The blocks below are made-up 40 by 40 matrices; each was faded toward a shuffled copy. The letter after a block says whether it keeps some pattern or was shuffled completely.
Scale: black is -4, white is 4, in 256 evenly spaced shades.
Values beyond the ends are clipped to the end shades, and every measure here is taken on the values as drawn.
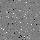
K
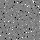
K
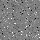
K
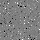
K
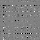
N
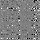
N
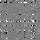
N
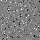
K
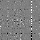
N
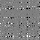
N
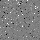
K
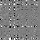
N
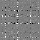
N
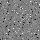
K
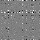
N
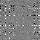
N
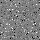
K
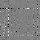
N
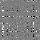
N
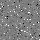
K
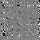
N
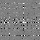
N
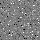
K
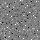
K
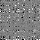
N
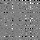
N
